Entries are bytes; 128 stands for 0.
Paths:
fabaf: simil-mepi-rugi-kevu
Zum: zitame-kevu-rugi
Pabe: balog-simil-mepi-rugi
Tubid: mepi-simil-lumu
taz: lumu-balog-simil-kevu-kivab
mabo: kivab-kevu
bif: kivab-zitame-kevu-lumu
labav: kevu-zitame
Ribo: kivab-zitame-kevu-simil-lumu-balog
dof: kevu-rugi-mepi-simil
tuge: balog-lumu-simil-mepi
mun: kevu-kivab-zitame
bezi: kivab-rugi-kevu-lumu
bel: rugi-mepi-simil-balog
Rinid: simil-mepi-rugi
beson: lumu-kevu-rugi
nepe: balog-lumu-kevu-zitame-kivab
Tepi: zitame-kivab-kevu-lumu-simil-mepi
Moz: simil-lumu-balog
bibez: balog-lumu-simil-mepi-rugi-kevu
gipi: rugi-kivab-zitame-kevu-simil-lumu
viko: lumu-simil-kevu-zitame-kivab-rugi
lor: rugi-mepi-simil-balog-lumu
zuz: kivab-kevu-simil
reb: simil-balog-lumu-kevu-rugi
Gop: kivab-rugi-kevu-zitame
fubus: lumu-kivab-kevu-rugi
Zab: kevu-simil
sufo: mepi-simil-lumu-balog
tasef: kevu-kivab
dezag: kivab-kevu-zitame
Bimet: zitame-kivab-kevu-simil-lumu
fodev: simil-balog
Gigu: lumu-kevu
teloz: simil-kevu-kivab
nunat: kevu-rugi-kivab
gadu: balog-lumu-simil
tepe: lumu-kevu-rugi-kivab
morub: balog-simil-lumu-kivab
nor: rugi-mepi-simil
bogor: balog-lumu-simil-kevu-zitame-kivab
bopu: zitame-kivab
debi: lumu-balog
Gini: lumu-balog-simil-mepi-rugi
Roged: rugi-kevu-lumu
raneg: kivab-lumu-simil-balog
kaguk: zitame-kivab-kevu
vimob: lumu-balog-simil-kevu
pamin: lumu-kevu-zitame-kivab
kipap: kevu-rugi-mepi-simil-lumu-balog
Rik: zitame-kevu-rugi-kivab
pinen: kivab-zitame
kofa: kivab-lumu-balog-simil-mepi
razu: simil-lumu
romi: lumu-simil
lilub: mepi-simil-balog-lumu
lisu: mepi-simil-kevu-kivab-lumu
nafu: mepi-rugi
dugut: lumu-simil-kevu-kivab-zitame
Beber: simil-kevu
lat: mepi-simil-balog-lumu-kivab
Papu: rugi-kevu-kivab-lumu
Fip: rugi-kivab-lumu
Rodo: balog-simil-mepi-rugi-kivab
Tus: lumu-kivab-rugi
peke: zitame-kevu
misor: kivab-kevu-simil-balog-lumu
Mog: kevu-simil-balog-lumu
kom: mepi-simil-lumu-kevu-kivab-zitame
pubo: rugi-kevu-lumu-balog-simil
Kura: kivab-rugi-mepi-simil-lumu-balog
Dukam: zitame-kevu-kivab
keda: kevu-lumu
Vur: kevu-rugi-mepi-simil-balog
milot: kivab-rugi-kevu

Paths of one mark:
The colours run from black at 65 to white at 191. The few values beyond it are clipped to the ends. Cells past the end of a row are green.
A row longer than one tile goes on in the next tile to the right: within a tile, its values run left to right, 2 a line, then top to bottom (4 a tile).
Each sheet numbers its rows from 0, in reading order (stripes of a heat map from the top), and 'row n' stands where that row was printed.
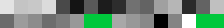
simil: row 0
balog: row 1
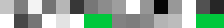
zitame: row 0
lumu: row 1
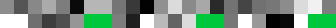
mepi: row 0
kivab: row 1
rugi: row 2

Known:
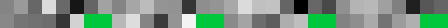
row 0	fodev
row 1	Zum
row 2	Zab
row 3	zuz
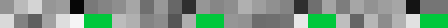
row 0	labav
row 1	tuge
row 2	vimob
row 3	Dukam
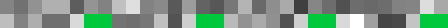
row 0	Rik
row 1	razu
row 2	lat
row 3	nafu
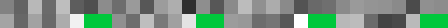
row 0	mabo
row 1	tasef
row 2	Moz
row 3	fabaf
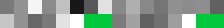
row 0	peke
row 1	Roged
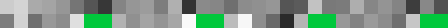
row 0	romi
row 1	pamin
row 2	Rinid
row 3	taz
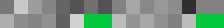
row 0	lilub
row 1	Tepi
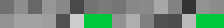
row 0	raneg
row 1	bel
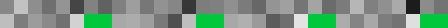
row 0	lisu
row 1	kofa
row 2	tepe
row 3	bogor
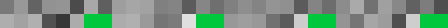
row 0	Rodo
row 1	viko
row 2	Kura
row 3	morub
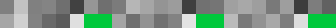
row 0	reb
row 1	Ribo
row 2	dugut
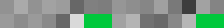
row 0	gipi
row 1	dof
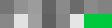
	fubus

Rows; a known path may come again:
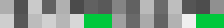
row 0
pinen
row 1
mabo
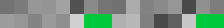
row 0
Gop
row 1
bibez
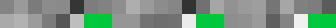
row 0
kofa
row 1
vimob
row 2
Papu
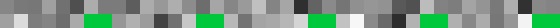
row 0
nor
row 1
milot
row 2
dezag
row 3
Rinid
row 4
nepe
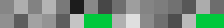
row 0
teloz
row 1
Gini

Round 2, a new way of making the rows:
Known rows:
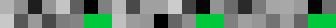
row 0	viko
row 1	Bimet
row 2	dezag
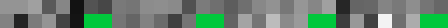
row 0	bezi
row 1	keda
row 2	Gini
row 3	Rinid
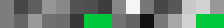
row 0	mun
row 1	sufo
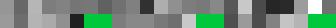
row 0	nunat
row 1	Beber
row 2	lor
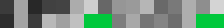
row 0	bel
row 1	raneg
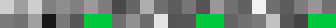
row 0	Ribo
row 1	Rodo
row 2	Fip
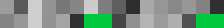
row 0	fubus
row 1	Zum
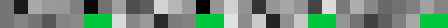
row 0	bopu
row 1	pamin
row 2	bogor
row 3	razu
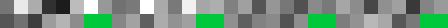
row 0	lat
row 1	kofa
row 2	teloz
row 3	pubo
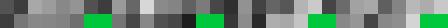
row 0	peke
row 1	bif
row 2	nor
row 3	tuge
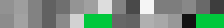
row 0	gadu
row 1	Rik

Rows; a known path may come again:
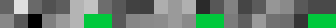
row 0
Tubid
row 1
labav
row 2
mun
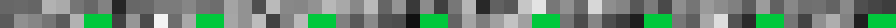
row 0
Zab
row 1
Rinid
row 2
vimob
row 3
gipi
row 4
Vur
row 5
bif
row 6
Papu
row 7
milot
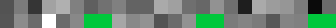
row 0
fabaf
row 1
Gigu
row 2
bopu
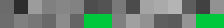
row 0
pinen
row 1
zuz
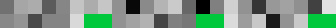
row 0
tuge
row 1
kaguk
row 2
bogor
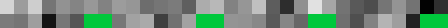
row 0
Ribo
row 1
Mog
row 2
morub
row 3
Gop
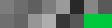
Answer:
Roged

